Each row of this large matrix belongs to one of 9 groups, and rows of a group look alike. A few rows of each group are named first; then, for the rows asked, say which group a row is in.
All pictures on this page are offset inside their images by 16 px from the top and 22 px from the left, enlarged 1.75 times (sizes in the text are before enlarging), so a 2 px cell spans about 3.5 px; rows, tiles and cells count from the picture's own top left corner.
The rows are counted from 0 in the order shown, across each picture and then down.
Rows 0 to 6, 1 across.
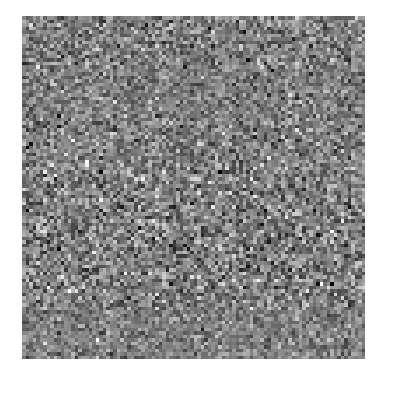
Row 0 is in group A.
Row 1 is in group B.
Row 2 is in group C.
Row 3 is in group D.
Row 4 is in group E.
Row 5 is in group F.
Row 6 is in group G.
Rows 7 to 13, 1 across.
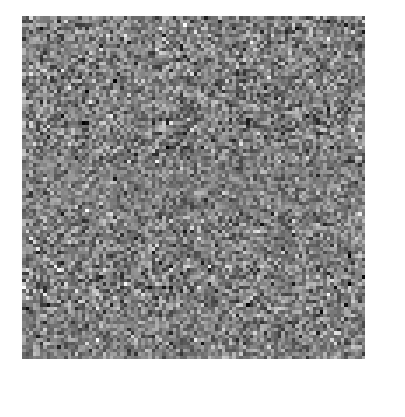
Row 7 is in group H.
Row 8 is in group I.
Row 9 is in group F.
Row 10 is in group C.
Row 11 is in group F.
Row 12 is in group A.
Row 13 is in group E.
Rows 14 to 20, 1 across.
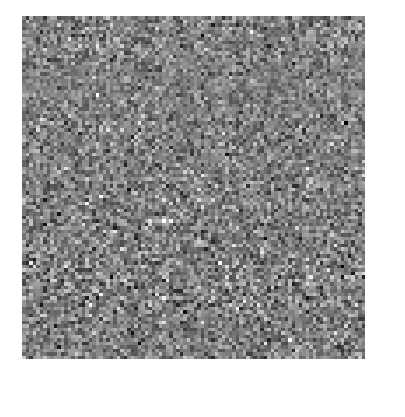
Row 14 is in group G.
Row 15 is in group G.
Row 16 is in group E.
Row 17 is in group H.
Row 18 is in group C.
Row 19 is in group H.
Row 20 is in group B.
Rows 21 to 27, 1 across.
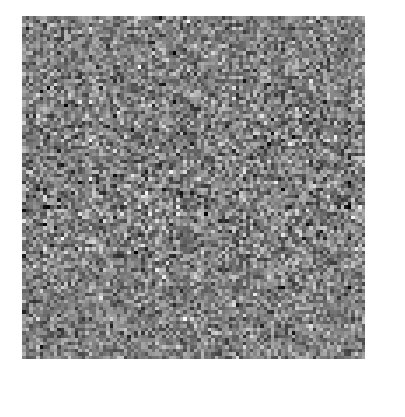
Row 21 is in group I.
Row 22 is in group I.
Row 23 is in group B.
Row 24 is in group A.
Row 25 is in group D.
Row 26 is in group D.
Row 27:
H
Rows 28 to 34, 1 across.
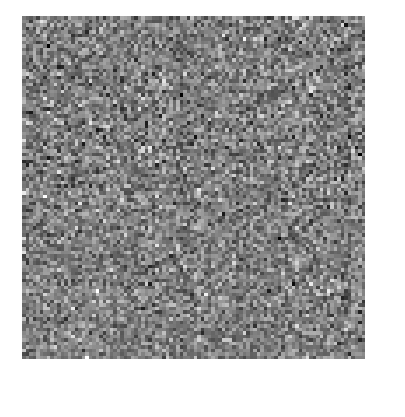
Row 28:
E
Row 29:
A
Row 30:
A
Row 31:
G
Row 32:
D
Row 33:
G
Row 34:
C
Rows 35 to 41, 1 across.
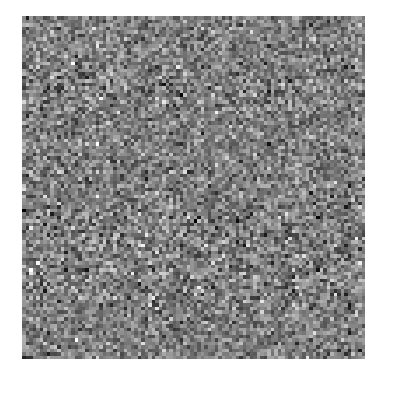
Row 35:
G
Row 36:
H
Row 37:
G
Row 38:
A
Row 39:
I
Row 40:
F
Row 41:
A
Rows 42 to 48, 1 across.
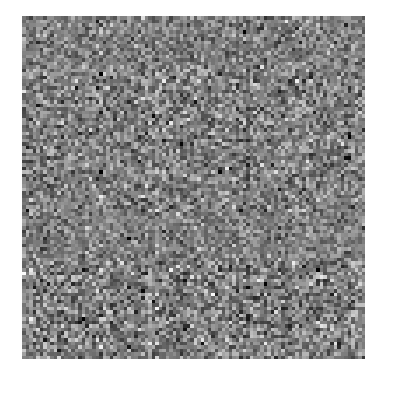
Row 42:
E
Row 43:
D
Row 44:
A
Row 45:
D
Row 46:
H
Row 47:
F
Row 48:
F
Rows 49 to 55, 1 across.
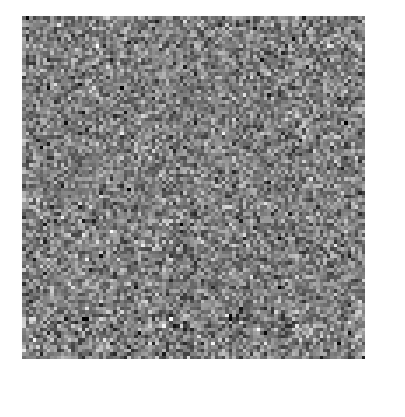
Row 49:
G
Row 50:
B
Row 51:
E
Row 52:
H
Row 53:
C
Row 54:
C
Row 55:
F
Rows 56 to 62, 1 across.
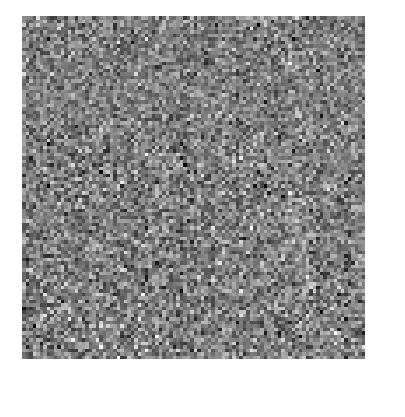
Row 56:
B
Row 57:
I
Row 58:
E
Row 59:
B
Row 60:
A
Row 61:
A
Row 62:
E
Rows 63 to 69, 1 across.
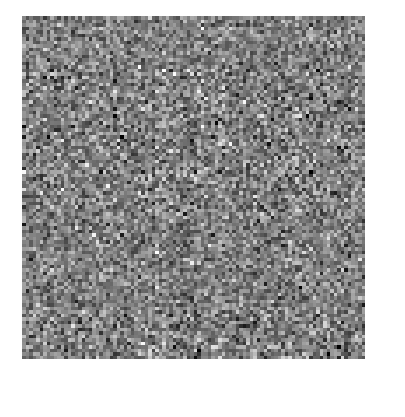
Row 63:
G
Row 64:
I
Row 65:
B
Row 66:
D
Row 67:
B
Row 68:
E
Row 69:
I
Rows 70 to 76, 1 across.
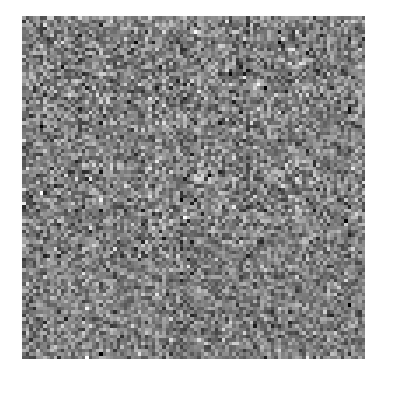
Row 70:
D
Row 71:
F
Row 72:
D
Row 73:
D
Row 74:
A
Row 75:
C
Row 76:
C
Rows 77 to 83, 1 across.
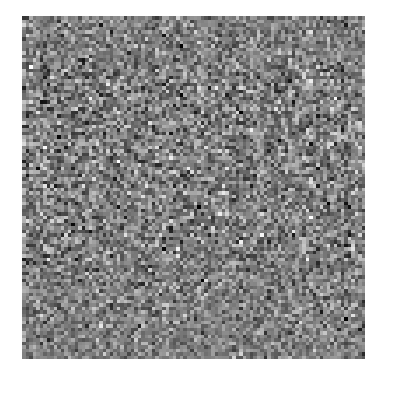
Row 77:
H
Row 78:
H
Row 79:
G
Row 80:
I
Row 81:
A
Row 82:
G
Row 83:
E
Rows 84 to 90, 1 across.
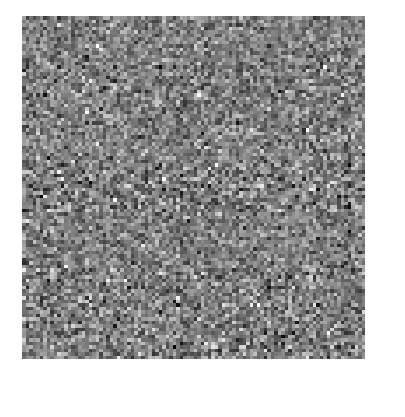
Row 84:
G
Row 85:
C
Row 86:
G
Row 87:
A
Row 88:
A
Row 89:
H
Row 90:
I
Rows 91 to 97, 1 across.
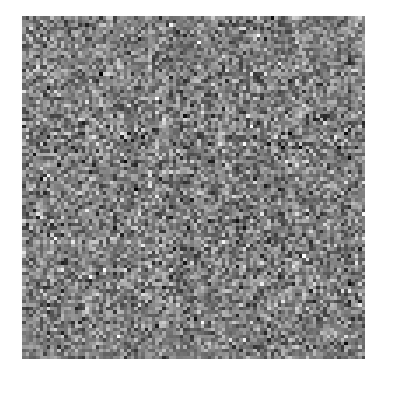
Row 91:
F
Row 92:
D
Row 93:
B
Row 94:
C
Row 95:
I
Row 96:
A
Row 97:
B
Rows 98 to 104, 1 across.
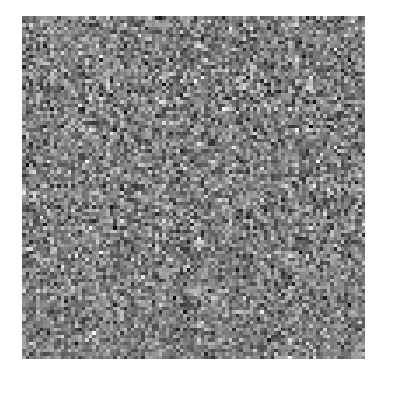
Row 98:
C
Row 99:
H
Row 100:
C
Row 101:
G
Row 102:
C
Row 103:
I
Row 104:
B
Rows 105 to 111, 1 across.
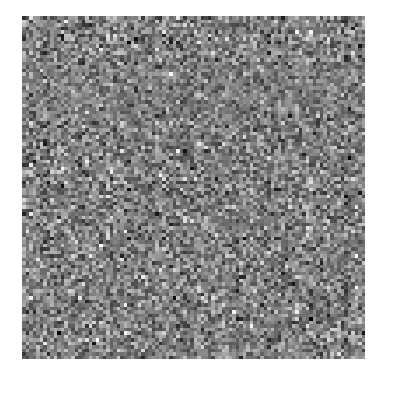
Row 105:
H
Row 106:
C
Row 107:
C
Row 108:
H
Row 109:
H
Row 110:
I
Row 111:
G
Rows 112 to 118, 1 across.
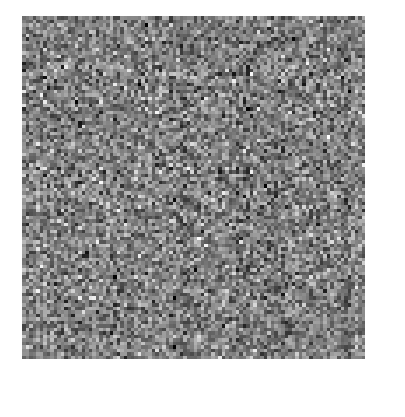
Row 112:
A
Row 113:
D
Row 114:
I
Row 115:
I
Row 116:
G
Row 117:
I
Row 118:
I
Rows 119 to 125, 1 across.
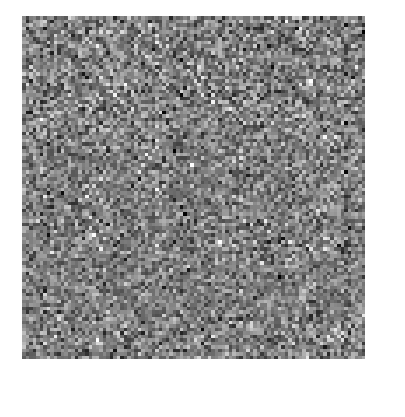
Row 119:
E
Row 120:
H
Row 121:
E
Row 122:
E
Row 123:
B
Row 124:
A
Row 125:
G
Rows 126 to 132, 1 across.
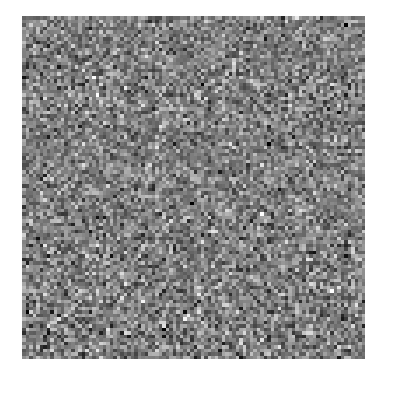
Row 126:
E
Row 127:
G
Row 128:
B
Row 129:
D
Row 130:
A
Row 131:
G
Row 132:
H
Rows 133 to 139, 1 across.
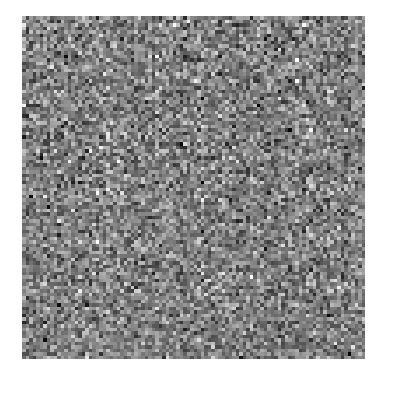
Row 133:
I
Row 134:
D
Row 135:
H
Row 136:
G
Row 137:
G
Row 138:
G
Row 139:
C
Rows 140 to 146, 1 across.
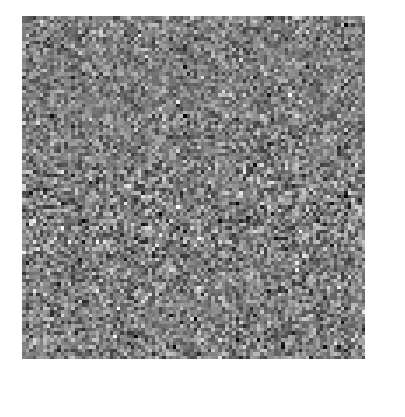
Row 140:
E
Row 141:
B
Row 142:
B
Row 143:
A
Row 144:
F
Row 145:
G
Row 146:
I
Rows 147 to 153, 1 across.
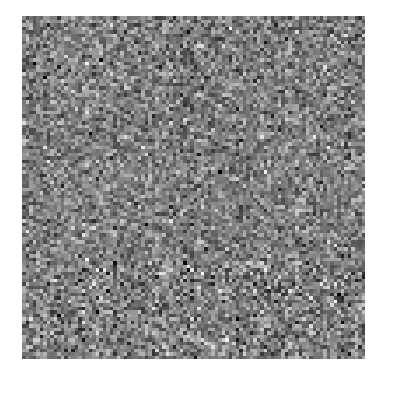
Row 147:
C
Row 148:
C
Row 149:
A
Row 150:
D
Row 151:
C
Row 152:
B
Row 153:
I
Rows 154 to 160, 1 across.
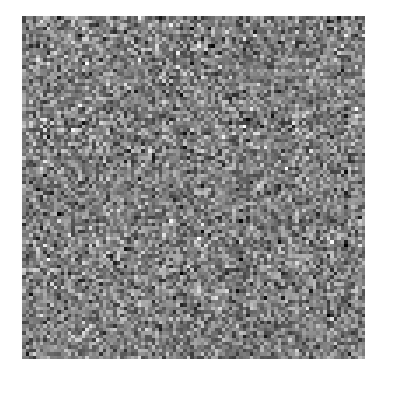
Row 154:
C
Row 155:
H
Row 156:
F
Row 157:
E
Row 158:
G
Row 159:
I
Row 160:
C
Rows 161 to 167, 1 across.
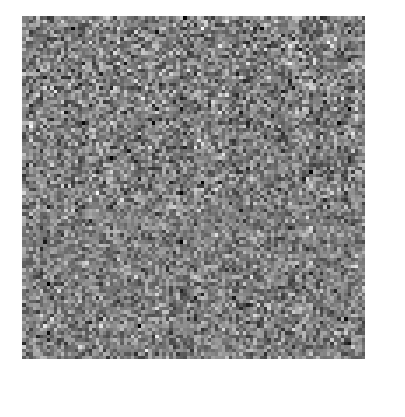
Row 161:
B
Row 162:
I
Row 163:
F
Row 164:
G
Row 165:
H
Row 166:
D
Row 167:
E
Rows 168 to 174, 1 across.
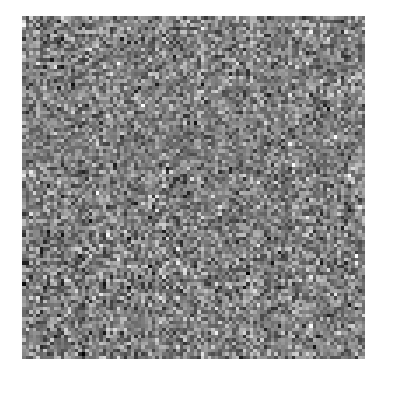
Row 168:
H
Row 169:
G
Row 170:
B
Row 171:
F
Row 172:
H
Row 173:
H
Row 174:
H
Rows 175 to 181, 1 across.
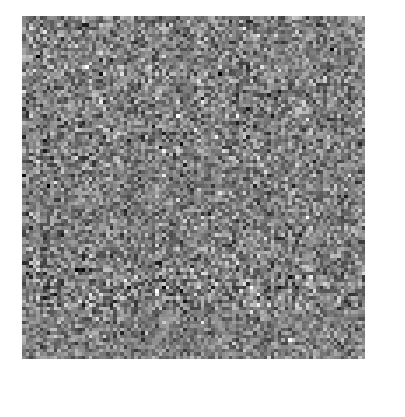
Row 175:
F
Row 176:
D
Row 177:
H
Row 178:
B
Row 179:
H
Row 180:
H
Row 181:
B
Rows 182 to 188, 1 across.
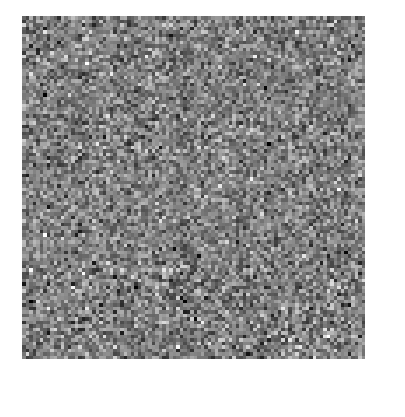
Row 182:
C
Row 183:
F
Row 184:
G
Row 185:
G
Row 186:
I
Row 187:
C
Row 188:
B
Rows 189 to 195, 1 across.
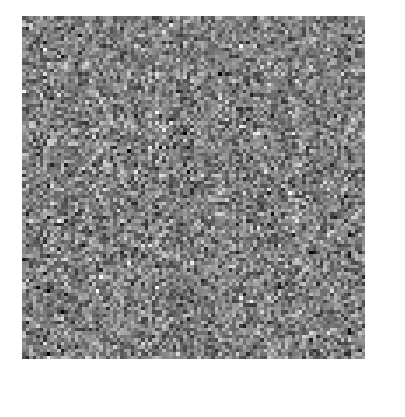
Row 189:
A
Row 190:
D
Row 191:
F
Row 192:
B
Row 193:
A
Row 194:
E
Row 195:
A
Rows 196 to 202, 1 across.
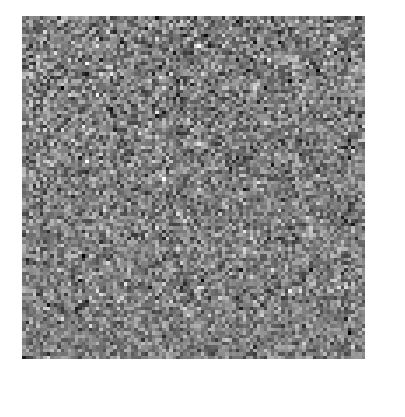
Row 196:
C
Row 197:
F
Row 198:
C
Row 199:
F
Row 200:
H
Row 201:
G
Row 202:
A
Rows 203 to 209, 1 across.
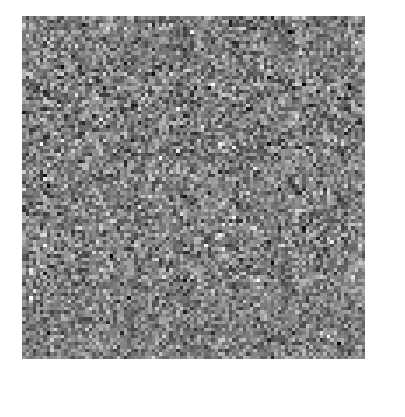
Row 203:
F
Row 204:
A
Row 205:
B
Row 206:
D
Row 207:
G
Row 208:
F
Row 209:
B
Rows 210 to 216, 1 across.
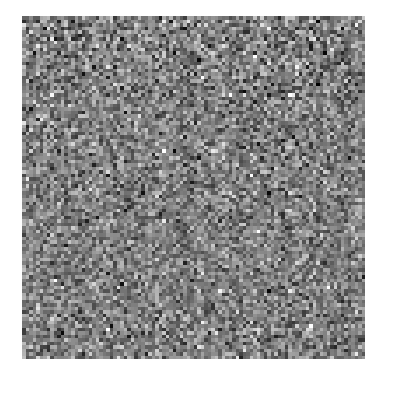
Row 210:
I
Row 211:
B
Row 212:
I
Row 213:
B
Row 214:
F
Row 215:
B
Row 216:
H
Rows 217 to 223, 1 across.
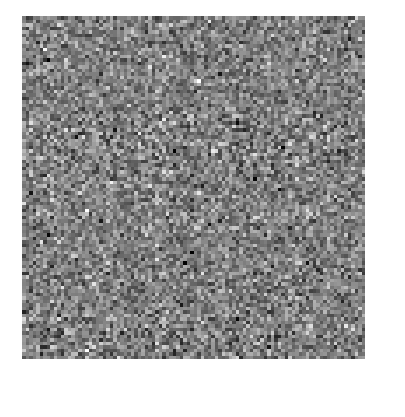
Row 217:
A
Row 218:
D
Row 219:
I
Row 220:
C
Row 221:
D
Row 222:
B
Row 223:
H
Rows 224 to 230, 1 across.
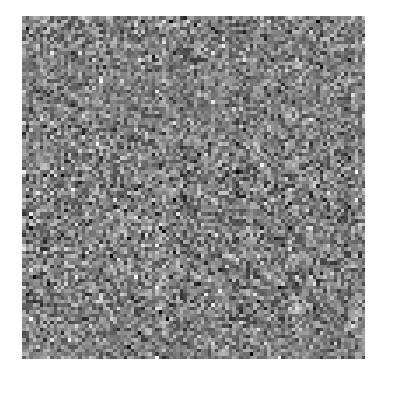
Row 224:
I
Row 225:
E
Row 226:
I
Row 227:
I
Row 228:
H
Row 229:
D
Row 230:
F
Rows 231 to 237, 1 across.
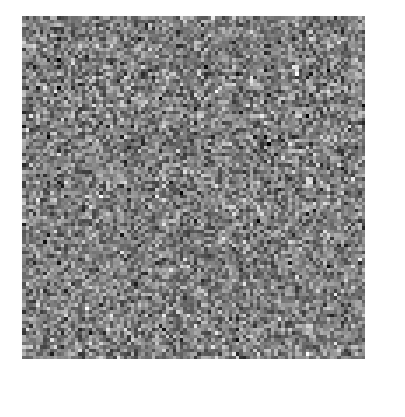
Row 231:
G
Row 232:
G
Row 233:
B
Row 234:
H
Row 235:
B
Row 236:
C
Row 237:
H
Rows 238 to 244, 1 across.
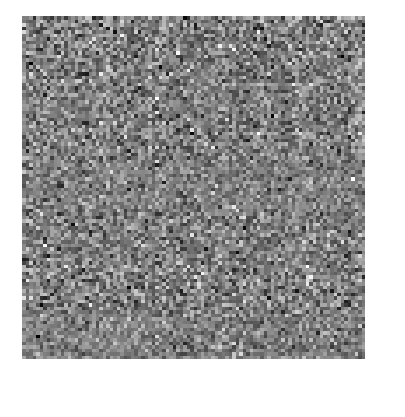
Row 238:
B
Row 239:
F
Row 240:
F
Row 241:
H
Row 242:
A
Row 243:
H
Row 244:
E
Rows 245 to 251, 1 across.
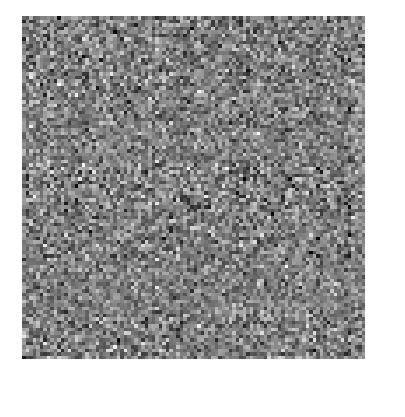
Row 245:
C
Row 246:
F
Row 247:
F
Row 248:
I
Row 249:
A
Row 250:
E
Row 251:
A
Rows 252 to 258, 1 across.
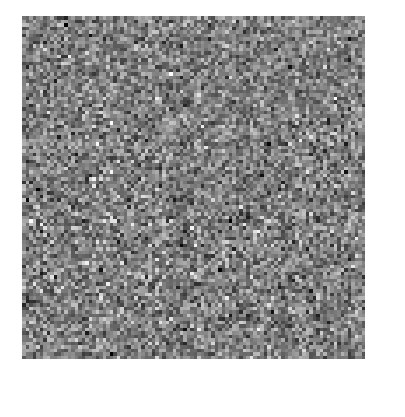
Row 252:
A
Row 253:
C
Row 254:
G
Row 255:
E
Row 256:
F
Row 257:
D
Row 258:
F
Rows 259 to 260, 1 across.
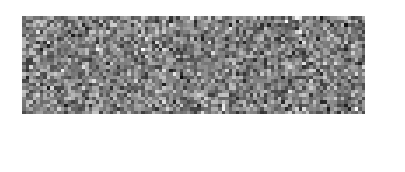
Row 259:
E
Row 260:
I
